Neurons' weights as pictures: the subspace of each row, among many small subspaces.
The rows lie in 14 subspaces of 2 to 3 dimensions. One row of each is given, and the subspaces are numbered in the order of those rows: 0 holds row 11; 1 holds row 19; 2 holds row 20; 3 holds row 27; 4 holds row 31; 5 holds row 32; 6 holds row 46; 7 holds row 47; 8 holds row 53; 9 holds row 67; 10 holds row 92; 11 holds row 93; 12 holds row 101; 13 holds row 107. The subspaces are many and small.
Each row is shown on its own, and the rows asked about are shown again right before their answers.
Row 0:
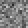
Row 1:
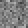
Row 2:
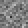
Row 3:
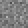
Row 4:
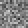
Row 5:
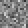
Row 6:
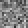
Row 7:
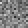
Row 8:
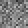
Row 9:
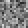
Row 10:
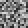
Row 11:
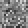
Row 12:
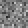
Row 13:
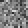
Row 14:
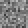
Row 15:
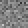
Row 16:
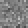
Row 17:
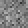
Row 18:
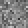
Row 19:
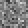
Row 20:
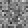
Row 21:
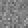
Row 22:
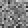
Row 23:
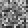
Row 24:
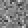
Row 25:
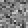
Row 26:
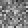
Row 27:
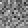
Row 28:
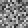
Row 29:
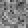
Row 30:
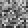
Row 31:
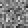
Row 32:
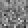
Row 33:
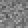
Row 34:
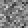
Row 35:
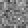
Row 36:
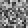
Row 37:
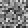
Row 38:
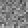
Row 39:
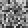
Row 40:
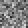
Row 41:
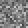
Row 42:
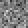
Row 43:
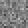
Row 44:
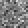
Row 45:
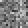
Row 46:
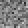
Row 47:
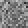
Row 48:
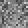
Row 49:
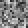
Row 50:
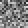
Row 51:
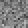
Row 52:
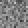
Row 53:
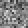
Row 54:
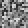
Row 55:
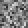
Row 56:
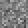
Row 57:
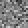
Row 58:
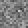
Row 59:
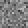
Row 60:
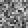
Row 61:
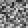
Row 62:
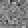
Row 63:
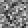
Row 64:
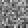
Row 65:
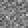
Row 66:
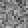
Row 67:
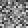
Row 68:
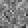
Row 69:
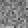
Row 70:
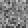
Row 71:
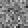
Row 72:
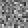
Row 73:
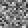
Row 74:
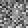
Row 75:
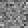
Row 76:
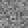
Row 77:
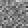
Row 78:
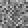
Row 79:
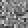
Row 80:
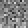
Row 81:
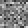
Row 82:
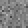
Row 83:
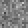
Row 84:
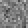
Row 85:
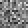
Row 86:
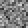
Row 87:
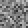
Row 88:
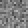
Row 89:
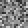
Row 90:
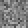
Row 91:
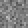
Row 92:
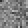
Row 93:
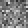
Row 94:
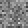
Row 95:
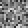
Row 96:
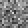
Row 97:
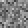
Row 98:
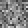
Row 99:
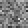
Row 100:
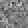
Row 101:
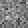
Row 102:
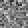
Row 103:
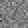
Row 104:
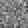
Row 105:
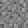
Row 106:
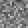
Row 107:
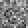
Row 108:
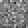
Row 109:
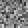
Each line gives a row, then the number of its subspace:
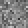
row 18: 11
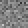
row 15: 3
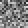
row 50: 3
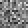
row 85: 3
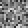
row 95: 4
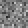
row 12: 10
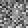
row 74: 7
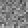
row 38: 6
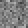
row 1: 1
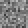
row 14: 0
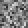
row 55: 2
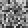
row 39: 0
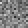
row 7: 3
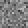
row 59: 7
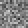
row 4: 3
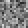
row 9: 1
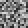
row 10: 10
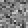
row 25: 7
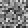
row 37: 4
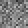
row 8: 7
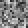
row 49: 1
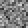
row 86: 8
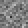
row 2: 2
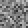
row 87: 9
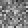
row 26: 11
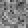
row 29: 1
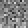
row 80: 12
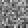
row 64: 6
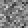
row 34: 2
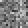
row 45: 10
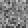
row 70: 0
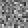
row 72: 10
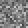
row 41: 9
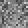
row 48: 7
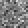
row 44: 13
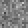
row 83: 1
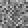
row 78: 7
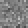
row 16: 4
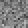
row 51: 6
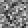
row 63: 2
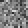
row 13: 10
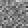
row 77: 9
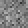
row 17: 12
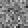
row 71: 4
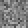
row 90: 0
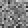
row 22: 9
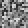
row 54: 1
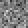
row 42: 13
